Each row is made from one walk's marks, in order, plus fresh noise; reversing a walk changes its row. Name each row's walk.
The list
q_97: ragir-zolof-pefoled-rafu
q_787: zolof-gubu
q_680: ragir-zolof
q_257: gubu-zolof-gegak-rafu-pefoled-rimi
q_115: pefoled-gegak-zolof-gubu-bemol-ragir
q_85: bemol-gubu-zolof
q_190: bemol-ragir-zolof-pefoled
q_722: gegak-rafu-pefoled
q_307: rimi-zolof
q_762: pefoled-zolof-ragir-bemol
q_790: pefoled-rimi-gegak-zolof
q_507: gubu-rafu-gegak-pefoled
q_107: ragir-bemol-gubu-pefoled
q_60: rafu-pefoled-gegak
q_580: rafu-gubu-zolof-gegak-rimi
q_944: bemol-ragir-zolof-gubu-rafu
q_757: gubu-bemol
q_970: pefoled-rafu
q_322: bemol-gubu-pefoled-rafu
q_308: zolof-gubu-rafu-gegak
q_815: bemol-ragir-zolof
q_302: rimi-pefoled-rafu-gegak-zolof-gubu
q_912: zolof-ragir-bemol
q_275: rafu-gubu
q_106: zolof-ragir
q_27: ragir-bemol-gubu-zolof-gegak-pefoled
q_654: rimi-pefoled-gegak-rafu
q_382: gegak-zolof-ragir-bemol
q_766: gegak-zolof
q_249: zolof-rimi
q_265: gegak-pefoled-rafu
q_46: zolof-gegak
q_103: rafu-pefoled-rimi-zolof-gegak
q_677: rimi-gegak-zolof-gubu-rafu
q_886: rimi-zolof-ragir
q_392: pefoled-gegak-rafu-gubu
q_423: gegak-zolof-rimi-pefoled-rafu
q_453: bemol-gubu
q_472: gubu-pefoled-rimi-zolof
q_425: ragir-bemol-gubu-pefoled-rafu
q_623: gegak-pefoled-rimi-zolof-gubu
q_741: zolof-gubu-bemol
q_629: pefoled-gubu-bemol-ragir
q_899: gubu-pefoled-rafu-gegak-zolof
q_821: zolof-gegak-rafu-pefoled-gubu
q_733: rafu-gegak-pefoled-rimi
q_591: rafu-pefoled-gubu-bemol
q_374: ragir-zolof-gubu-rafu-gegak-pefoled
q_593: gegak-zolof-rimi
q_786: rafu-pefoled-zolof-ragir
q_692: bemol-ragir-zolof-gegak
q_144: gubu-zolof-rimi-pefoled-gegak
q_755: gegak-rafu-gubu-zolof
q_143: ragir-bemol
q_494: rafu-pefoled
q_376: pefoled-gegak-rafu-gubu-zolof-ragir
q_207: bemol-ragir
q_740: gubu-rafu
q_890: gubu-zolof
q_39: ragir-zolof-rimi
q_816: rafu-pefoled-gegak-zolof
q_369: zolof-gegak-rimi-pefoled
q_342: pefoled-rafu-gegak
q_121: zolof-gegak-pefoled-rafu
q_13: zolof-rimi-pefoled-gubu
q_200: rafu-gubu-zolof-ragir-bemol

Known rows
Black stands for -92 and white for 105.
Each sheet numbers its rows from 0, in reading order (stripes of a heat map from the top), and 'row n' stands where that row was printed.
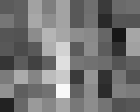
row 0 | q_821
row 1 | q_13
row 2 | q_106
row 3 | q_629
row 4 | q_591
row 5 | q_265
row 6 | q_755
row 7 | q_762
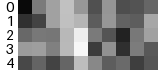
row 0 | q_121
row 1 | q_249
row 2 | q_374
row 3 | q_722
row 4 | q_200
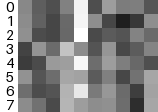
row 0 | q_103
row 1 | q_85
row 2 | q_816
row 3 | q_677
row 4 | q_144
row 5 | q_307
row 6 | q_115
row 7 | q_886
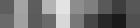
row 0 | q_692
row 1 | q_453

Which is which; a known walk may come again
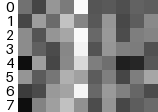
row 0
q_890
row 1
q_677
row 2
q_593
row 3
q_103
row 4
q_322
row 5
q_307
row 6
q_144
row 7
q_121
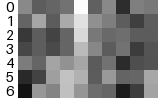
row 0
q_755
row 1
q_692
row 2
q_591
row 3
q_200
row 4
q_13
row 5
q_249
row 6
q_425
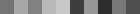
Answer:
q_265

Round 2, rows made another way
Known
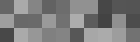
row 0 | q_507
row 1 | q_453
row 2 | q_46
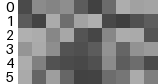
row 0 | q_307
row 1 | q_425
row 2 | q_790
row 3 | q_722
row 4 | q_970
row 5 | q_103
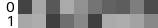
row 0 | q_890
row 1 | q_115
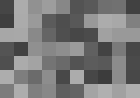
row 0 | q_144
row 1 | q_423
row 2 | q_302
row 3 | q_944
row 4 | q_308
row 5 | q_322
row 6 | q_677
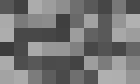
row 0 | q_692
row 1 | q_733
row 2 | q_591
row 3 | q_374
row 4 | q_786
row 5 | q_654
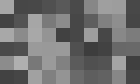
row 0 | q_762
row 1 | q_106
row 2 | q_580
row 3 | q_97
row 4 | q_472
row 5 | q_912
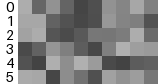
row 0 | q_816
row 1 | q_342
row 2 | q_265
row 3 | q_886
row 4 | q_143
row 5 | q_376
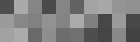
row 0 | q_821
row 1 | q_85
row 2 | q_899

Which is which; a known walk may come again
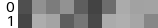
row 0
q_307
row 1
q_369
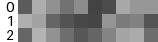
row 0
q_13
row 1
q_342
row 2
q_121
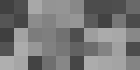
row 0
q_374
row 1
q_944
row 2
q_766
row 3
q_787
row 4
q_115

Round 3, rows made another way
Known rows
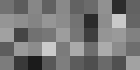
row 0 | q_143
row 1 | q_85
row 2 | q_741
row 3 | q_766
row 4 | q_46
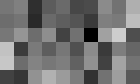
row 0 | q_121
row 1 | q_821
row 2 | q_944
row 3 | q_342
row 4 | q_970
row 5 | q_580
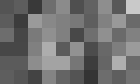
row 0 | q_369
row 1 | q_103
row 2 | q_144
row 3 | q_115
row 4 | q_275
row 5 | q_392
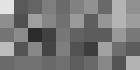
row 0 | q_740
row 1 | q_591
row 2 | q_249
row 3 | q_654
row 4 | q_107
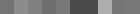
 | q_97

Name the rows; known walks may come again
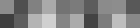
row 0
q_890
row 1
q_200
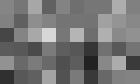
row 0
q_494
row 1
q_472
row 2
q_382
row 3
q_392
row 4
q_692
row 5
q_376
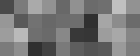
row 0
q_786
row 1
q_912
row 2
q_322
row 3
q_249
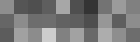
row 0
q_787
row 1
q_425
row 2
q_766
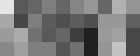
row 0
q_740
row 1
q_899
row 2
q_207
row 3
q_815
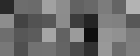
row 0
q_733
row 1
q_308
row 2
q_677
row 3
q_374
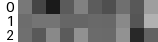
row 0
q_46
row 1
q_107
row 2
q_143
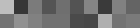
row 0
q_342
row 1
q_97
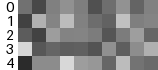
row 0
q_144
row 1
q_423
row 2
q_103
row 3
q_507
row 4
q_593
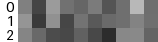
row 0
q_816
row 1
q_60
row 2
q_106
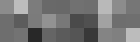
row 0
q_265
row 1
q_257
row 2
q_821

